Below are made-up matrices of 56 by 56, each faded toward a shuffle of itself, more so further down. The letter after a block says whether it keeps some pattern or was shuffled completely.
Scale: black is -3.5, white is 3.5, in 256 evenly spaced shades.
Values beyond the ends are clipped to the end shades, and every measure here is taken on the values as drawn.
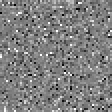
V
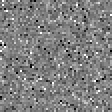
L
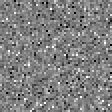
L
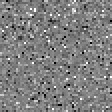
L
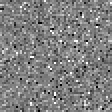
L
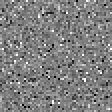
L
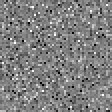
L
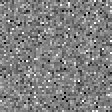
L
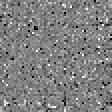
V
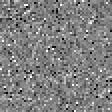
V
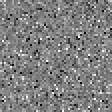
L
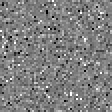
L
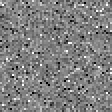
L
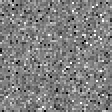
L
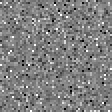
L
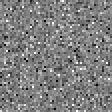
V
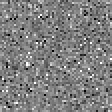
V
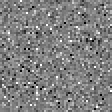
V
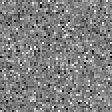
L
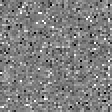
V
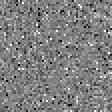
V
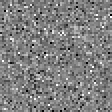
L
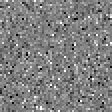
L
